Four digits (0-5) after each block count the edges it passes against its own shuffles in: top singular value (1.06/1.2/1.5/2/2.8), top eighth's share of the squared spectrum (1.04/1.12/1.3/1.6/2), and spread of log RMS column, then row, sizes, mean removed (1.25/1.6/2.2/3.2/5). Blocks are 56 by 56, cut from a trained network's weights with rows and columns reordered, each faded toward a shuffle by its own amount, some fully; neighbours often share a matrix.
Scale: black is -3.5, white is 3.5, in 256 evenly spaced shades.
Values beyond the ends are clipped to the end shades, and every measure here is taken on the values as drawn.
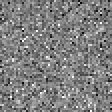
0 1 0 0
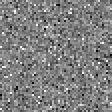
0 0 0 0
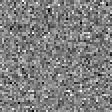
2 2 1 0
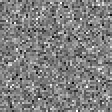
0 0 0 0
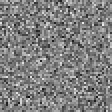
2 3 0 1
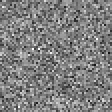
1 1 0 0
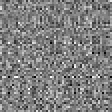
4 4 1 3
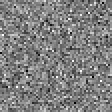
0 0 0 0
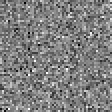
3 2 0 0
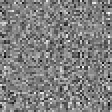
3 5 2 2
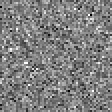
1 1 0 0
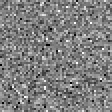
0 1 0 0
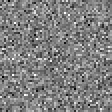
1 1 0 0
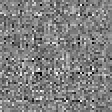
3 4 2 3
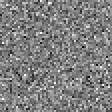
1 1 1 0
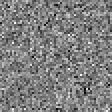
2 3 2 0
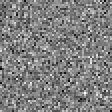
1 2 0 0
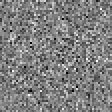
2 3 1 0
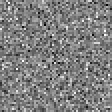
1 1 0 0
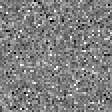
0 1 0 0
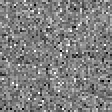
0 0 0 0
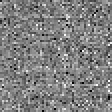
2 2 2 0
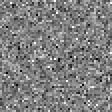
0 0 0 0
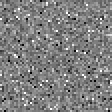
0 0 0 0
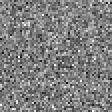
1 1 0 0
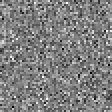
2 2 1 0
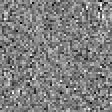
2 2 1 0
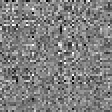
4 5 3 3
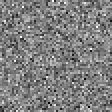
1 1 0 0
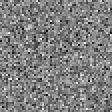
2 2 0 1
